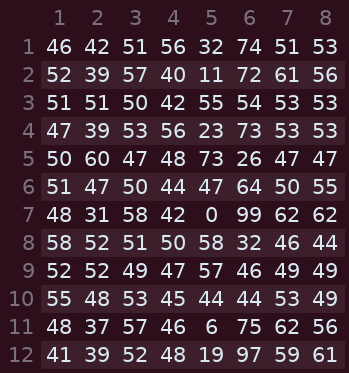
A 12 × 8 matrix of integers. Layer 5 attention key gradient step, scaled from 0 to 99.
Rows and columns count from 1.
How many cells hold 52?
5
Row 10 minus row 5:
5 -12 6 -3 -29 18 6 2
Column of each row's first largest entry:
6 6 5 6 5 6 6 1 5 1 6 6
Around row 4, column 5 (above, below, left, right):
55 73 56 73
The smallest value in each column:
41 31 47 40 0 26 46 44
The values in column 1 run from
41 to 58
